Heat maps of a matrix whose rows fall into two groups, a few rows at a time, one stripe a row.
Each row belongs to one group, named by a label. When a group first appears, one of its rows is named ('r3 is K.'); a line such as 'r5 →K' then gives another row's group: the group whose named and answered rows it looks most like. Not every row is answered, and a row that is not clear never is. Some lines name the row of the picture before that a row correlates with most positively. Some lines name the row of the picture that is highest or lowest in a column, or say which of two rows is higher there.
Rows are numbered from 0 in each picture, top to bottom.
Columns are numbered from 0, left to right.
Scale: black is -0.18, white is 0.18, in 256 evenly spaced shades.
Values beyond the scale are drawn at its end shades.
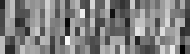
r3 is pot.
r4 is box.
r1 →pot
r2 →pot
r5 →box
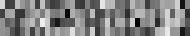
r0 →box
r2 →box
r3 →pot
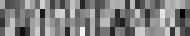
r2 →pot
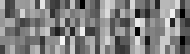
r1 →box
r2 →pot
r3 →box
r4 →pot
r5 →pot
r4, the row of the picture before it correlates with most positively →1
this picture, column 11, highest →5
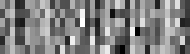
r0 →box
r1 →pot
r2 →box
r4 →pot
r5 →pot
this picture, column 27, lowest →3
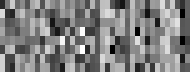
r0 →pot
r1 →box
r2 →box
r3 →box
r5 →pot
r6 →box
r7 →box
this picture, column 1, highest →5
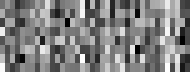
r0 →pot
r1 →box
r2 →pot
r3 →box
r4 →pot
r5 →box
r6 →box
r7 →box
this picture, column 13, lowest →2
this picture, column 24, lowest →0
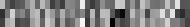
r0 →box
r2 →pot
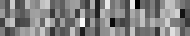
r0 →box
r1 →box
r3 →box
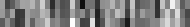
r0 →box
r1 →box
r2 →pot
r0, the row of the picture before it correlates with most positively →3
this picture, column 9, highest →2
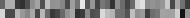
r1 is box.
